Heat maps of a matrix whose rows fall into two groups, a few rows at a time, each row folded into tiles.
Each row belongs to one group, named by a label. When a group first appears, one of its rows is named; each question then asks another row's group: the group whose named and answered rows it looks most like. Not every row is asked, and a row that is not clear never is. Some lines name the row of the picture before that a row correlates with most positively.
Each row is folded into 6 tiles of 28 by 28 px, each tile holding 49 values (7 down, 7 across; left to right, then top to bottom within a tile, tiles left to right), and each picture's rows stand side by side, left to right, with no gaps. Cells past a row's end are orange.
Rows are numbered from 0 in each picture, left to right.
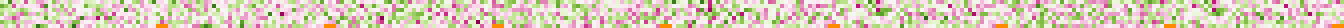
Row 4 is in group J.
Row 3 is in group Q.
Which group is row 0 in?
J
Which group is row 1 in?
J
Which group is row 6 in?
Q
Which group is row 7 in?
J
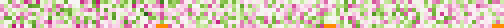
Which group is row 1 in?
Q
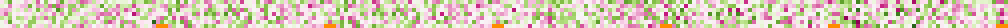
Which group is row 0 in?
Q
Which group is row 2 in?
J
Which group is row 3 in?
Q
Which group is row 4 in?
J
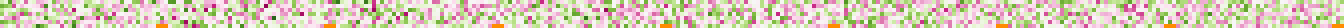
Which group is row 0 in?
J
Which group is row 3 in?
Q
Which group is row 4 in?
J
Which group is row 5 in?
Q
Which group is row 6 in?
Q
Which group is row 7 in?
Q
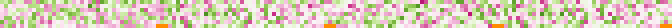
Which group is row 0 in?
Q
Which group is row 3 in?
J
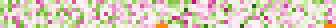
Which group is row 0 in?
J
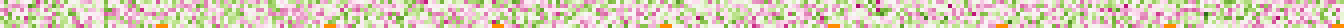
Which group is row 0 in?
Q
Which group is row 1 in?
Q
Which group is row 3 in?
Q
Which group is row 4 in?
Q
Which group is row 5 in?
J
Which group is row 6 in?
Q
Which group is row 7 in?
Q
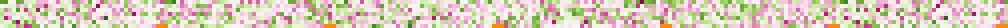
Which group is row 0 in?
J
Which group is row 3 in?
Q
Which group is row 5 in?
J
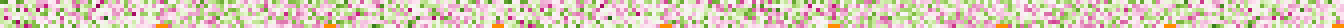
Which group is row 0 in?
J
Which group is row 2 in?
J
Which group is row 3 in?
J
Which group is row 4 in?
Q
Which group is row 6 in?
Q
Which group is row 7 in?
J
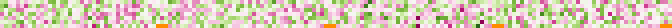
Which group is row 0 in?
Q
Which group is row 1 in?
Q
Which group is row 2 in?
Q
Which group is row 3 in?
J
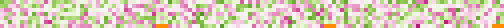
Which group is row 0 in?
Q
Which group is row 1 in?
Q
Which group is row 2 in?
Q
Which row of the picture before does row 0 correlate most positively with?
1
